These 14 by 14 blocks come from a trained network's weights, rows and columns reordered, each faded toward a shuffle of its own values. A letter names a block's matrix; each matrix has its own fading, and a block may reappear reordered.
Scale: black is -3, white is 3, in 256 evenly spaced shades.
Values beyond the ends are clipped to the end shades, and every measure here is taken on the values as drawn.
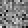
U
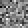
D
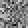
D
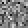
D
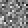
D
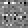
U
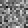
D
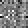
U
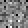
U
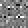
U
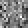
D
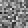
D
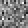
D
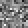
D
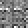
U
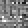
U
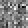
U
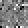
U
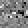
U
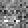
U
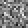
D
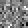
U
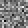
D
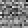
D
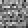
D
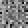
U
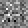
U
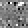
U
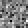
D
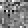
U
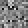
U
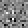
U
